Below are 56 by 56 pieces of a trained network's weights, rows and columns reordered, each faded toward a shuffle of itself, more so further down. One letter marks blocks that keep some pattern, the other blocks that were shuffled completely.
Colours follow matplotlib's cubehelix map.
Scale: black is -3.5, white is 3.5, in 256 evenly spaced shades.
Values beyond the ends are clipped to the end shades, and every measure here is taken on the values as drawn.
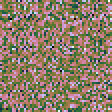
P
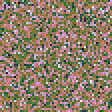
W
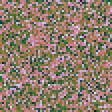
W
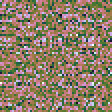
P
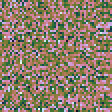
P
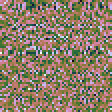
P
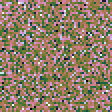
W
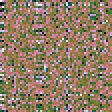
P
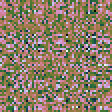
P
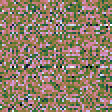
P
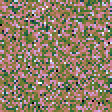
W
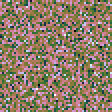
W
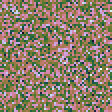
W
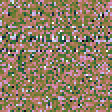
P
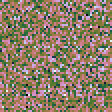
P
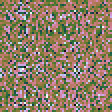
P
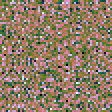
P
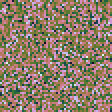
W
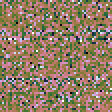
P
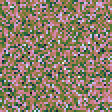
W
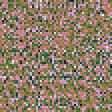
P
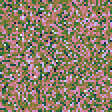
W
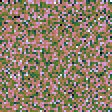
P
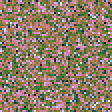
W
